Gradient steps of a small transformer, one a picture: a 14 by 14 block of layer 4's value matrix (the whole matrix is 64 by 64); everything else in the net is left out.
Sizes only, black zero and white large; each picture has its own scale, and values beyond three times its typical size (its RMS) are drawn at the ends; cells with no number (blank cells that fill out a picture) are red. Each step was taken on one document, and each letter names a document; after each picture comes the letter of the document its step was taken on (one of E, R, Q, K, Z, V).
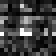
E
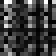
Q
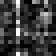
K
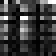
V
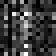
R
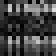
K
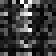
R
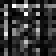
R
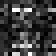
R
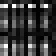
Q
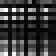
Q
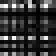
Q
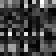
K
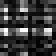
V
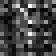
R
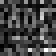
K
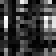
V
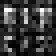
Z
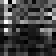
V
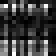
Q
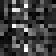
R
